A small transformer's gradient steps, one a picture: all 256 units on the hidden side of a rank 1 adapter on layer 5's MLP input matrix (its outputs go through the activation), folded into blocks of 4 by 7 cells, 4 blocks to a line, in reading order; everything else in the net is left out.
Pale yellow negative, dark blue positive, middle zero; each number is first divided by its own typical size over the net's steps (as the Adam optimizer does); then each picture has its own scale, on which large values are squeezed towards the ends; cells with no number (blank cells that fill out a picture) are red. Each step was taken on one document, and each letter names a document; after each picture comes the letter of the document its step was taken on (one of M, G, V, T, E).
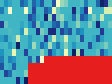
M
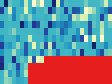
M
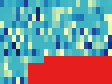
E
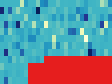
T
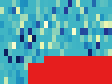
T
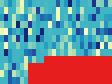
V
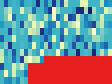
M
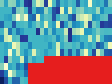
E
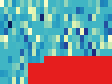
V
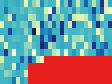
M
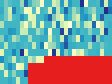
M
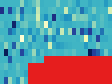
T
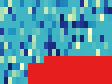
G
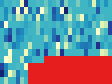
E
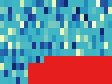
M
